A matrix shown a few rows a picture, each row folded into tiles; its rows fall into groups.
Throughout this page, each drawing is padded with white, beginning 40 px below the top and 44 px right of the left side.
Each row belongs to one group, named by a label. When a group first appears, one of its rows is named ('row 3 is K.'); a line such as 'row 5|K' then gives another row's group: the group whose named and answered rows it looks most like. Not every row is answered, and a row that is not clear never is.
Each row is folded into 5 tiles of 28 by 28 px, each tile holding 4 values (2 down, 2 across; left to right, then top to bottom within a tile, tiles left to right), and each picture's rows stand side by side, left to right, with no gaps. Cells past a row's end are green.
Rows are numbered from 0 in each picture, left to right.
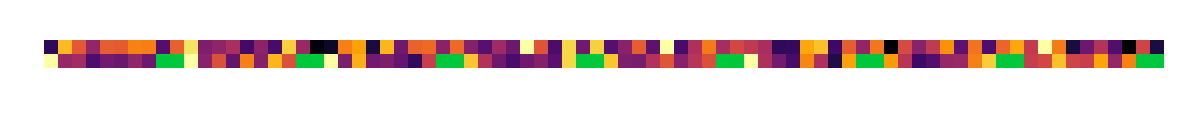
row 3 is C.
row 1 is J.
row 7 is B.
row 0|C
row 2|C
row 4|C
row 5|C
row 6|C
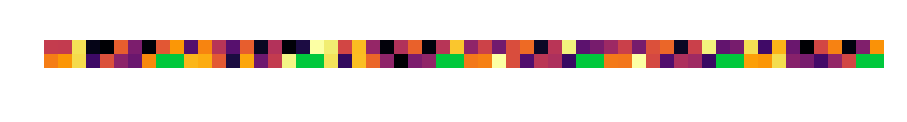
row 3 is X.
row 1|C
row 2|B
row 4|X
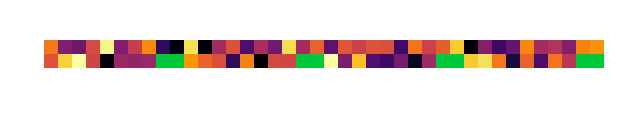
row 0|X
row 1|J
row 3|C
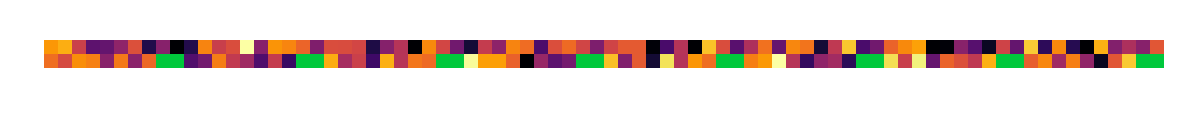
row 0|B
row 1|X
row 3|X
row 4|J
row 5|X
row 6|B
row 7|J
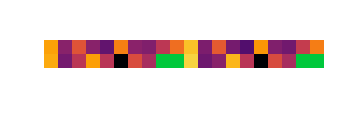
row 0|J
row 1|J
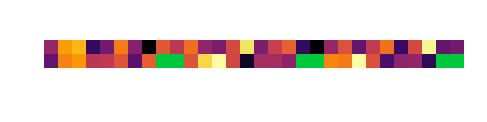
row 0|B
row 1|X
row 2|X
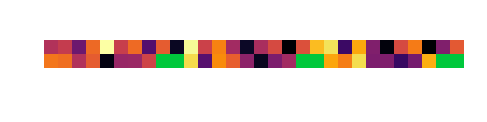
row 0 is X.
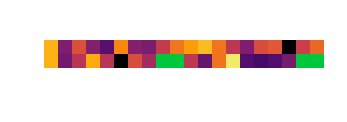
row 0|J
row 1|B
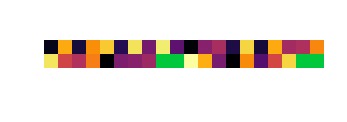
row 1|C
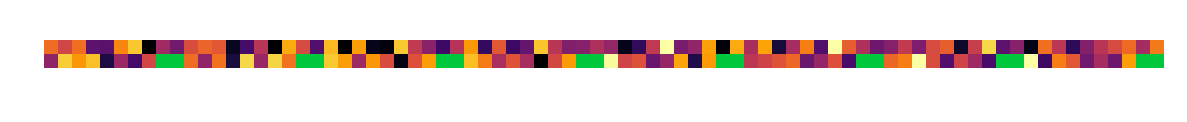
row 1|J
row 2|J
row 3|J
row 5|X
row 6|X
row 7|C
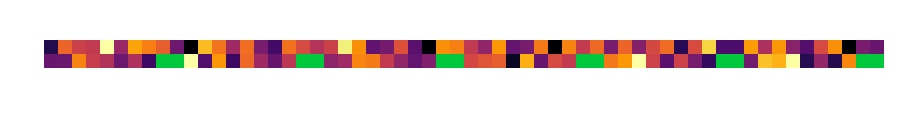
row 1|C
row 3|J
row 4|X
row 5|B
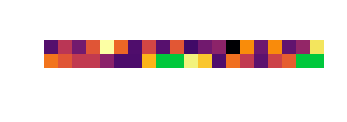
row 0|C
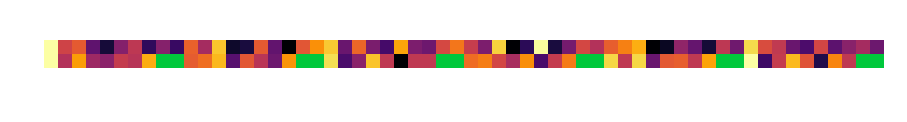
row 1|B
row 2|J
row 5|J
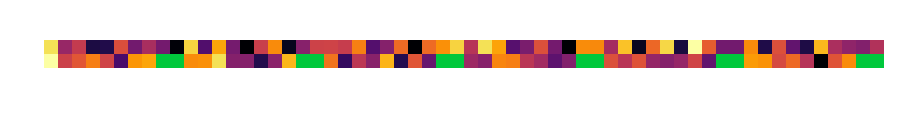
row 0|J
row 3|B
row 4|X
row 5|J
